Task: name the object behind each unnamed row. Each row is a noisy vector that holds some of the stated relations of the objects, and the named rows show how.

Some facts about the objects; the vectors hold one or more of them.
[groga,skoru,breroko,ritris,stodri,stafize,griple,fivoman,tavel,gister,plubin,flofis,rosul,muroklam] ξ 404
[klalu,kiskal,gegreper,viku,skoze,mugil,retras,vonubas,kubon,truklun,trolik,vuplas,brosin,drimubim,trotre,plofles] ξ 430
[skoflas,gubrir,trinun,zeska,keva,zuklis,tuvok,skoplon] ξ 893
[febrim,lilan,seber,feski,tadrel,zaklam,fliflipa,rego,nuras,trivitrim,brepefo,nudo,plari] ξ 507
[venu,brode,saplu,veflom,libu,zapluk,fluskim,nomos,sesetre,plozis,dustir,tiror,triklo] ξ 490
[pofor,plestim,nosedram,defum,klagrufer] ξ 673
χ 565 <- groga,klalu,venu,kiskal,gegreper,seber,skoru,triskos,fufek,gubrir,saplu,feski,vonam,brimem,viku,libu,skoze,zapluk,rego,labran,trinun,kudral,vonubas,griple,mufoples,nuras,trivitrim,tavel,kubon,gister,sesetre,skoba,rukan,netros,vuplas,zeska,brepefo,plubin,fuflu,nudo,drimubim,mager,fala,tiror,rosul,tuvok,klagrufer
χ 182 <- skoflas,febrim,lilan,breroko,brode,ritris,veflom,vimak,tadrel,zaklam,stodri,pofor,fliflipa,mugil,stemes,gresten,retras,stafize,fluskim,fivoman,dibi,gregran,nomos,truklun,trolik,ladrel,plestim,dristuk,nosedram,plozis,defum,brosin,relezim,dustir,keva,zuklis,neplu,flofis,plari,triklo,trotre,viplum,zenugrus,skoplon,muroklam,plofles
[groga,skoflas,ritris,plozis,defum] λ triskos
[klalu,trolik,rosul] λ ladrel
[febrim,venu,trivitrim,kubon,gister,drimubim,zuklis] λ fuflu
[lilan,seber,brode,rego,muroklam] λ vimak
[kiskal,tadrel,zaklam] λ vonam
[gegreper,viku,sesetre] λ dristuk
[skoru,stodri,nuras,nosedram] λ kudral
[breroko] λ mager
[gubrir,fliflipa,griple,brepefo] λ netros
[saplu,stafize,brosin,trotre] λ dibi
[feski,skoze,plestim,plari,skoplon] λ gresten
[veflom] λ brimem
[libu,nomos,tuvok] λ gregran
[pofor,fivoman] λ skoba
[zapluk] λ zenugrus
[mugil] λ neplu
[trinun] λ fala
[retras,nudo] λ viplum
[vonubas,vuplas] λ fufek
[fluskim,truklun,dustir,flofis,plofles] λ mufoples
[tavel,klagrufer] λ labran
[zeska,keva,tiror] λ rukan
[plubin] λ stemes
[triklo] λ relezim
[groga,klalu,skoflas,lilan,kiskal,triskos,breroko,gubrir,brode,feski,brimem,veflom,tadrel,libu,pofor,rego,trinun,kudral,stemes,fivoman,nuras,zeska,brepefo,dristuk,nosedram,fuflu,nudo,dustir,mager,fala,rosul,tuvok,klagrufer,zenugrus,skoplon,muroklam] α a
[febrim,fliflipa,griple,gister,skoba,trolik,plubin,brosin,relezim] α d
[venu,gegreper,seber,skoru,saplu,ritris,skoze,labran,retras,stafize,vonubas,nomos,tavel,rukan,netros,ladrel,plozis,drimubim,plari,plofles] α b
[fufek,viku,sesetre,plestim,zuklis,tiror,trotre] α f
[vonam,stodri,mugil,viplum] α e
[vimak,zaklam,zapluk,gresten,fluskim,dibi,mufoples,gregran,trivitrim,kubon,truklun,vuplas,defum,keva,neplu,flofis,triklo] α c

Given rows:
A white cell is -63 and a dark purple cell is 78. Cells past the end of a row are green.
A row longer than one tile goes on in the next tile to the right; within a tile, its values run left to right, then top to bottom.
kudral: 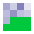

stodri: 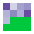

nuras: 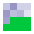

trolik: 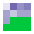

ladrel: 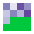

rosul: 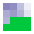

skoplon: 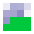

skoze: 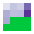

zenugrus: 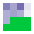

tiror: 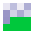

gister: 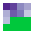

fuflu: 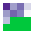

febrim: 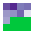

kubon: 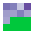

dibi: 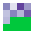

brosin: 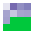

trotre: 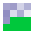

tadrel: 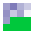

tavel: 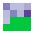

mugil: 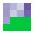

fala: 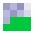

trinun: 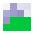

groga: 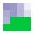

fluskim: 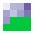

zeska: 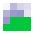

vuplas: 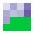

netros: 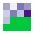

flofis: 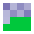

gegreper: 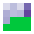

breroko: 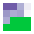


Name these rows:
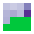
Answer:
seber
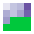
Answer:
plozis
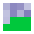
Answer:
griple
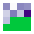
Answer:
vonam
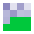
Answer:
fufek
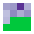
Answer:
relezim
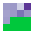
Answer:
venu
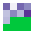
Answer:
viplum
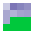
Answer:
fliflipa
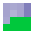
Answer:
zaklam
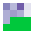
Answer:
dristuk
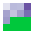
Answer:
nomos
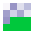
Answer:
libu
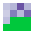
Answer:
skoba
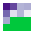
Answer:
pofor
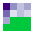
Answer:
plestim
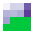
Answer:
saplu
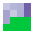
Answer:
plofles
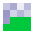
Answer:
viku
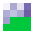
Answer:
zapluk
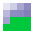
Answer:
keva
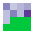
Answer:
skoru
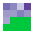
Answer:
drimubim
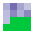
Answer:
plubin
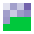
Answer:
triklo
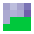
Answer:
plari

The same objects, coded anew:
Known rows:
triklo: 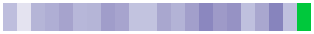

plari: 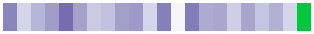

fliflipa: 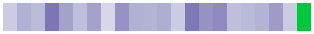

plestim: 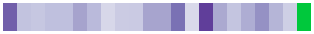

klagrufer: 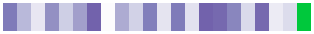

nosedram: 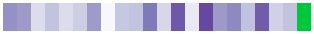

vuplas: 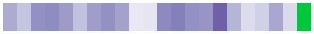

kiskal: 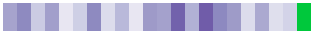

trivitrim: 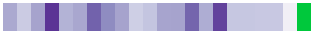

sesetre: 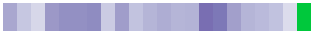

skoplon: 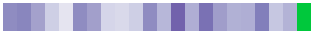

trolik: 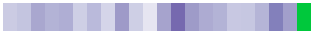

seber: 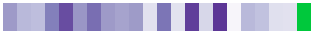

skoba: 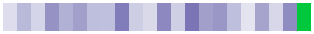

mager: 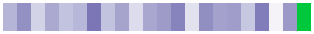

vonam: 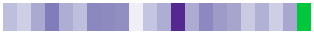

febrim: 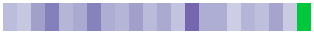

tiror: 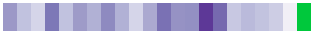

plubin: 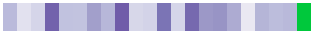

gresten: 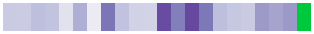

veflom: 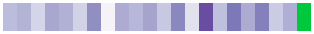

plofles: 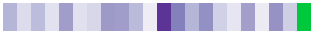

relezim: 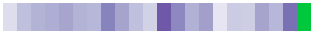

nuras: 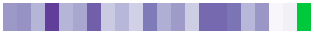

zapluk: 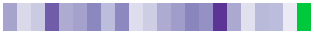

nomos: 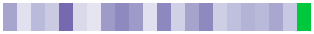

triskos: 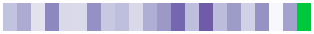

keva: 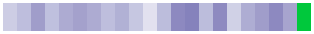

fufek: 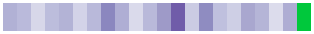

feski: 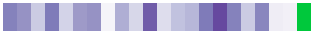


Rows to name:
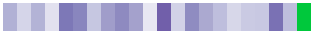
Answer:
retras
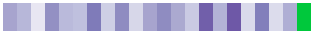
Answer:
rosul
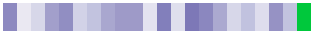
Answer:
plozis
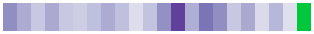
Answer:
viku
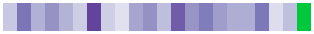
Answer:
lilan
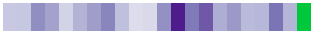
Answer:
mugil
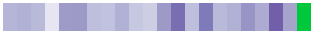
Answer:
trotre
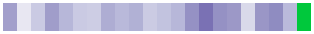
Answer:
defum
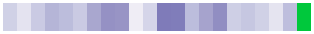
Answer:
mufoples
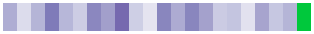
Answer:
gister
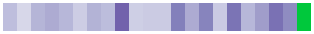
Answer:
stodri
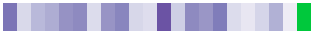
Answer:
skoze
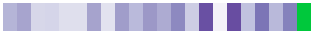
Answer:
fivoman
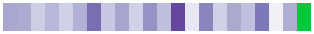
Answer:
fuflu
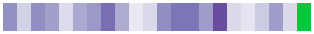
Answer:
kubon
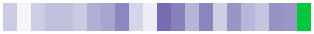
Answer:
flofis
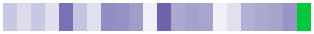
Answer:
ladrel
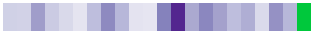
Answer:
truklun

